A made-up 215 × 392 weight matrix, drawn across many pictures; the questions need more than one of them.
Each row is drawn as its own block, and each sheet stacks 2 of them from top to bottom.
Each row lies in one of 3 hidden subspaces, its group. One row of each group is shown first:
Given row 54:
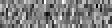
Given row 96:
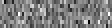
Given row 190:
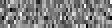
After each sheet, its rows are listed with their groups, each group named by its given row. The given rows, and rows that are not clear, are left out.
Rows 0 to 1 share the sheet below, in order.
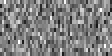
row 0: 54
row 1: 96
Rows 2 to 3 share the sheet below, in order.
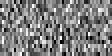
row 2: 54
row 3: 96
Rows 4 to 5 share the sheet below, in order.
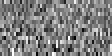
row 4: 96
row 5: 54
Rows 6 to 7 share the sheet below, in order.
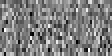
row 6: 190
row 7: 96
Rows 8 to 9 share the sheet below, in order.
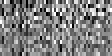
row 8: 96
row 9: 96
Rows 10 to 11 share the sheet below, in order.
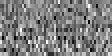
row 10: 190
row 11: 54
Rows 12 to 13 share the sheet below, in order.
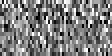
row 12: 54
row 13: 96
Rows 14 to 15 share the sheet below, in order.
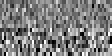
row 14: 190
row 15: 54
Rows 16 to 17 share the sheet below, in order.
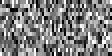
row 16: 190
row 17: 190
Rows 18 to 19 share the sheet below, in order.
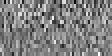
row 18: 96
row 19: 96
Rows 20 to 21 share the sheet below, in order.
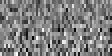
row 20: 190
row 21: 54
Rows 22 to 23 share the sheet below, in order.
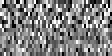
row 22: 54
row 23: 96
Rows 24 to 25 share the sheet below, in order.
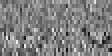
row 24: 190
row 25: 190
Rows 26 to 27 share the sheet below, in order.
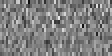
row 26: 54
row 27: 54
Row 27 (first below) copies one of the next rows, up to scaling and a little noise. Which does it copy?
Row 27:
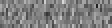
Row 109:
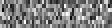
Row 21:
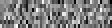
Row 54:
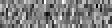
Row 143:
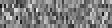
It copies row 54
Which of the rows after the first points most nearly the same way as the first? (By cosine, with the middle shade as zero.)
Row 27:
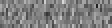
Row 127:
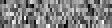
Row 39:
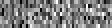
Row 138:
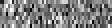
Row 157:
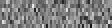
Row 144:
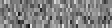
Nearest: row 138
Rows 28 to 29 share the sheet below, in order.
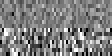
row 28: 96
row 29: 54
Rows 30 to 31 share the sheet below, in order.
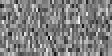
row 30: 54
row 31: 190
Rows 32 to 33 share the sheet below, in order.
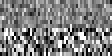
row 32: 190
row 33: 54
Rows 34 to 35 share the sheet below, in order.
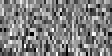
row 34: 96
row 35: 190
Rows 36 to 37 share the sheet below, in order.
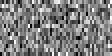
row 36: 54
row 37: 190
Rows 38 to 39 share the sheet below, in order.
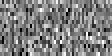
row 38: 54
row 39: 96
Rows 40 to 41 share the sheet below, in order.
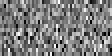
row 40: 54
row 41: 54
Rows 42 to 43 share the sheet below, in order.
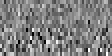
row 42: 96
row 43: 96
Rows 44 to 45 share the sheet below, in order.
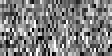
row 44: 190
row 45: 54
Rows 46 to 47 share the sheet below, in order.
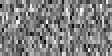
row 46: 54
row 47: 96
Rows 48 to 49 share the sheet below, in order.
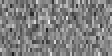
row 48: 190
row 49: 96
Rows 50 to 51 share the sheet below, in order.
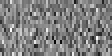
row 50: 96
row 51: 96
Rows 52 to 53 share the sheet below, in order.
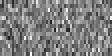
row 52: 190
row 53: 54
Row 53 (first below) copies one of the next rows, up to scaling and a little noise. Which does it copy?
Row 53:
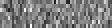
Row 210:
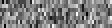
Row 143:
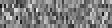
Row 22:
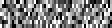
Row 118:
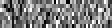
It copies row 118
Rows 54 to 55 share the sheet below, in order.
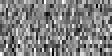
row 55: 190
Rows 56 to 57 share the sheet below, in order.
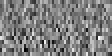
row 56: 190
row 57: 54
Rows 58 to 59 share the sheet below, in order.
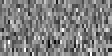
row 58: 54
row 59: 54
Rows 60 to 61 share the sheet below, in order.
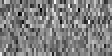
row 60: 96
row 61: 190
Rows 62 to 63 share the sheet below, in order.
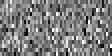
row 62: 96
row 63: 190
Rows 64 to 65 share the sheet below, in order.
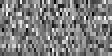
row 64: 96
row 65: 190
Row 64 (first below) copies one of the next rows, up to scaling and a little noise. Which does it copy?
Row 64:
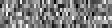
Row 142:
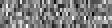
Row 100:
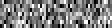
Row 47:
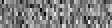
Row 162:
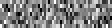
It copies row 142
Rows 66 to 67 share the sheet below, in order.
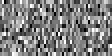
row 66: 96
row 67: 54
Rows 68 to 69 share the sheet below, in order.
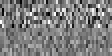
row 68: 96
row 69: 54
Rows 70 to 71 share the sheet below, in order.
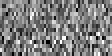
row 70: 190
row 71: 96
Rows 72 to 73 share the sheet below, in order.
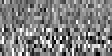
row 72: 96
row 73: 96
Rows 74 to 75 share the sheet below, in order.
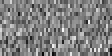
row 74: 96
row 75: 54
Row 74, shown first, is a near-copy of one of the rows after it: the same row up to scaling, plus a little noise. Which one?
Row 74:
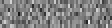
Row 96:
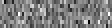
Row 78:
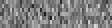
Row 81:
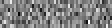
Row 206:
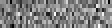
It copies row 81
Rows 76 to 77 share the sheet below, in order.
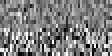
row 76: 190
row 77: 190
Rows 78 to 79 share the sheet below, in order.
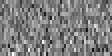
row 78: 96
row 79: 54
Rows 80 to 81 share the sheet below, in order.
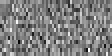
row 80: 190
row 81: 96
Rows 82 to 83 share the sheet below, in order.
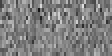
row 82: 54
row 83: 190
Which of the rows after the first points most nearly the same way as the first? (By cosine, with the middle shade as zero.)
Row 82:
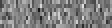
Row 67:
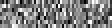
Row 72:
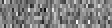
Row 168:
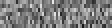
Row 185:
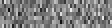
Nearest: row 168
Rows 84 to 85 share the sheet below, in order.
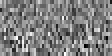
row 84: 190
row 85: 190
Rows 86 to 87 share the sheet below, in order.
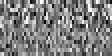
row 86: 190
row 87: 190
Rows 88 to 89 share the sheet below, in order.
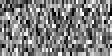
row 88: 54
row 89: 190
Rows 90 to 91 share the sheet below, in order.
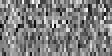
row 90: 190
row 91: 54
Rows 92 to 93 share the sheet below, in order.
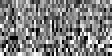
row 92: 190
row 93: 190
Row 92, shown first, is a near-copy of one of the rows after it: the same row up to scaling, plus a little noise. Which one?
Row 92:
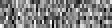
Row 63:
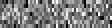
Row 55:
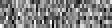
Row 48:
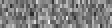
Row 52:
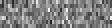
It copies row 55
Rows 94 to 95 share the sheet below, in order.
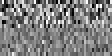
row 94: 54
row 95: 54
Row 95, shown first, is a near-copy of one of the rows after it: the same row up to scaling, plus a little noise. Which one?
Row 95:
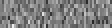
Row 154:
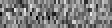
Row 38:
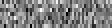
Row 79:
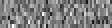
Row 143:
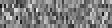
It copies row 79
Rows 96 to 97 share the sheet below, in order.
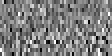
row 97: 96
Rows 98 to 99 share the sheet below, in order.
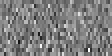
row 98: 190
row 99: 96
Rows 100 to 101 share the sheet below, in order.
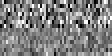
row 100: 96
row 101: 190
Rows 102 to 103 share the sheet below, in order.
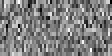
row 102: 54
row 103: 54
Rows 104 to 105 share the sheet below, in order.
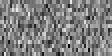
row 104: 190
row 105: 96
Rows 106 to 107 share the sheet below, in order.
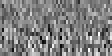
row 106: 190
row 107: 96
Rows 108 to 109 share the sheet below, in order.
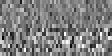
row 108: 54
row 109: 54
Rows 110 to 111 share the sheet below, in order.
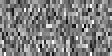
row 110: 54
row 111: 54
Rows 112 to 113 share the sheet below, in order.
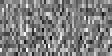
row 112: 96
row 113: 54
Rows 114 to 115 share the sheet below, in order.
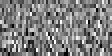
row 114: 96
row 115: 190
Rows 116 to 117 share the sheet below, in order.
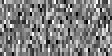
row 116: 96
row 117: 96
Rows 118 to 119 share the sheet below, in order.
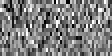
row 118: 54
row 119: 190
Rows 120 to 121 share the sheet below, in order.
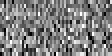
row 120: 190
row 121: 190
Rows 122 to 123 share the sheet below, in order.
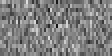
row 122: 190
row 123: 190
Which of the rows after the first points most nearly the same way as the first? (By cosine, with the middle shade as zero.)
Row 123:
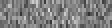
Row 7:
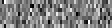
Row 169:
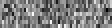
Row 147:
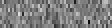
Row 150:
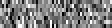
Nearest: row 7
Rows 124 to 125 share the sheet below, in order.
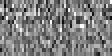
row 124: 190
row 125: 96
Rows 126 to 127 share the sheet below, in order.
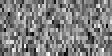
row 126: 96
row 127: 190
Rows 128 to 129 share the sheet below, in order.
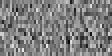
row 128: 190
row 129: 54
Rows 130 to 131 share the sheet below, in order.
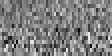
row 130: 96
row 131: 190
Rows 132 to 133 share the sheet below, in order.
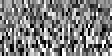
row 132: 54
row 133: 96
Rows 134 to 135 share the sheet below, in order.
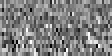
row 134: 54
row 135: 190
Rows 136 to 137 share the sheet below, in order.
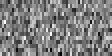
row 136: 54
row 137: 190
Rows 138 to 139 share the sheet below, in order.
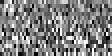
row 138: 54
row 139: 190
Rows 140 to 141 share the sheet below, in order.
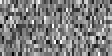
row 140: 190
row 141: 96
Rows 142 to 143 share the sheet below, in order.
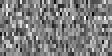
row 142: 96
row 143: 54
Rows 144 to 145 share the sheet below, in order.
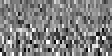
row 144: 96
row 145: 96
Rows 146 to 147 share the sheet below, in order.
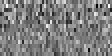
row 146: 54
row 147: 96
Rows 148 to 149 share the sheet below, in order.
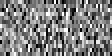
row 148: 54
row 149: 54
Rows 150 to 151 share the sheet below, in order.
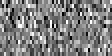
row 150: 190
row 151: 96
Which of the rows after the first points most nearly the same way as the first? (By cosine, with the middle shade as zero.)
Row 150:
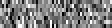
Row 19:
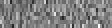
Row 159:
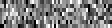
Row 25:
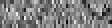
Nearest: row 19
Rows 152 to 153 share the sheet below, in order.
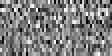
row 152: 54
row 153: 96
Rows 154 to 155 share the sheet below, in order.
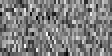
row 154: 54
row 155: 190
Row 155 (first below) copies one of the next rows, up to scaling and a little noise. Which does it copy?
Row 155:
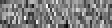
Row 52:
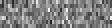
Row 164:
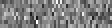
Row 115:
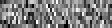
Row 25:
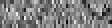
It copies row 115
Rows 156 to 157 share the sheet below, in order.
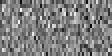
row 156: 54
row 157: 54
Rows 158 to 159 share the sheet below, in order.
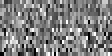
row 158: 96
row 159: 190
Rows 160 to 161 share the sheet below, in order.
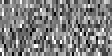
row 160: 96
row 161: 96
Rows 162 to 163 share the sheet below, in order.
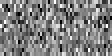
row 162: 96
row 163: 96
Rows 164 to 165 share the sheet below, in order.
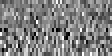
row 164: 190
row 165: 54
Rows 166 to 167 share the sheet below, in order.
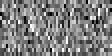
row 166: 54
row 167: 190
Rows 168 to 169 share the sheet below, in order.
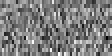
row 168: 54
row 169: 190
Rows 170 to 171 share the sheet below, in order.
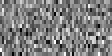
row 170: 96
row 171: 96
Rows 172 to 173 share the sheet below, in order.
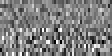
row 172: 54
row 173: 96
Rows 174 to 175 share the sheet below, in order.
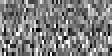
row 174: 190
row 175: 54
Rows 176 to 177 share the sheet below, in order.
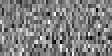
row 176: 96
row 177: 96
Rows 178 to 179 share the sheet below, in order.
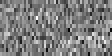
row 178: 54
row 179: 54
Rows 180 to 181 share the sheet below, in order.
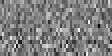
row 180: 96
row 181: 190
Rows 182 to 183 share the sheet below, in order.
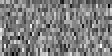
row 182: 54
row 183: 54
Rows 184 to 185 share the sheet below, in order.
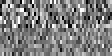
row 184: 54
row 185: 96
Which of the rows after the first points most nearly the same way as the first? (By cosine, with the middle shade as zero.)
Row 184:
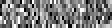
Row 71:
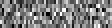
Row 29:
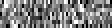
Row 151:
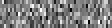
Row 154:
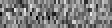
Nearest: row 29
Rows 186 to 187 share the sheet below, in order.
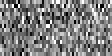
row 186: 54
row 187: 96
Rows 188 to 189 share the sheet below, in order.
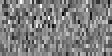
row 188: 54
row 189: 190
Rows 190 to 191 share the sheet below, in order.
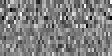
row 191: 54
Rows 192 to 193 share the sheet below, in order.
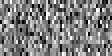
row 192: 96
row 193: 96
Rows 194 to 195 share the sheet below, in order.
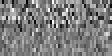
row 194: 190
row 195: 54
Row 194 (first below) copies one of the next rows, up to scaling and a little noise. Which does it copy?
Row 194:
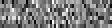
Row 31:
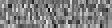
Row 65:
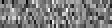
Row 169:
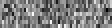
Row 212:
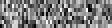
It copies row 65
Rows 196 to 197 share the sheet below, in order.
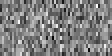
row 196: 54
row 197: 96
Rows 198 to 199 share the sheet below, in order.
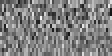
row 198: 54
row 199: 54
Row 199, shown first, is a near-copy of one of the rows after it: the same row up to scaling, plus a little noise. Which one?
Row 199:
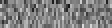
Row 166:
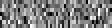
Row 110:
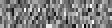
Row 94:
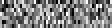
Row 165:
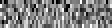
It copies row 165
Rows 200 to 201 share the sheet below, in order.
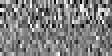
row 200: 54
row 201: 96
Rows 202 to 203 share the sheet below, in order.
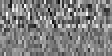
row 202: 190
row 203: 96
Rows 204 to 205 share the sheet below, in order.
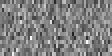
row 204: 96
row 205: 54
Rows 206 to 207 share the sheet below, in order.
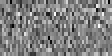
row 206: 96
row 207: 190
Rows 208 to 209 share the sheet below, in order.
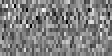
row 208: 54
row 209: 54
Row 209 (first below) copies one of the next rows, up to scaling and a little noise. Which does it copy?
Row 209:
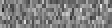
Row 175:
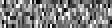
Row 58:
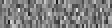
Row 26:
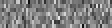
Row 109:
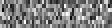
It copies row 109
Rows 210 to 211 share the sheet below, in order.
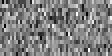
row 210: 54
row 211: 96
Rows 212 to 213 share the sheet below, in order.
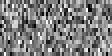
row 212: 190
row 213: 96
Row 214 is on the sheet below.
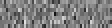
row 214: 54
